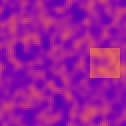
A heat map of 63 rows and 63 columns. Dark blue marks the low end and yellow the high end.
Grain: blotchy. Stripes: none. Odd patch: higher, in the middle right. Ninth with the highest average: middle right.
